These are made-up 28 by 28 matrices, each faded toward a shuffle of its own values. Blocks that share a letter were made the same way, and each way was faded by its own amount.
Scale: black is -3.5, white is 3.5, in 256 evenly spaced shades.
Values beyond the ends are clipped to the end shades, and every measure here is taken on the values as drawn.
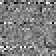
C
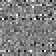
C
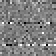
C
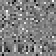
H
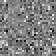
H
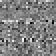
C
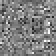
H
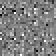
H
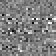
C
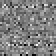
C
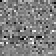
C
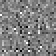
H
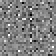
H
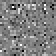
H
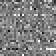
C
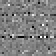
C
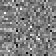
H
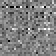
C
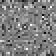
H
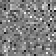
H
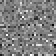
C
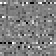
C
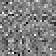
H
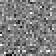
H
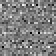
C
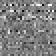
C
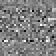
C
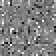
H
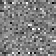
C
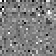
H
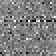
C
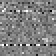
C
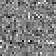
C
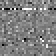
C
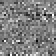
C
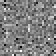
H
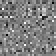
H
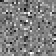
H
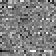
C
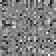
H
